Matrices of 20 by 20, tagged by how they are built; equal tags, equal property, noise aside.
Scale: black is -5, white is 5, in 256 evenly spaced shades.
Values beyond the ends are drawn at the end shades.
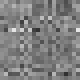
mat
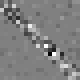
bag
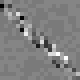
bag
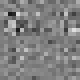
mat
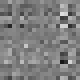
mat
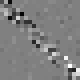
bag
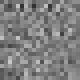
mat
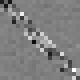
bag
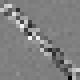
bag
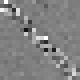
bag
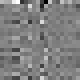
mat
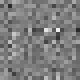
mat
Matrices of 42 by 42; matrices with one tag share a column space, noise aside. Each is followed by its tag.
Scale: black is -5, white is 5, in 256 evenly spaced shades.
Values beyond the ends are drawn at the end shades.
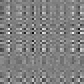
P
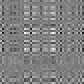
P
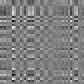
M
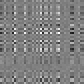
P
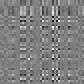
M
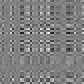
P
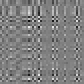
M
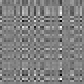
M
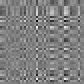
M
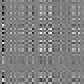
P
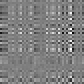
P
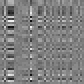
M
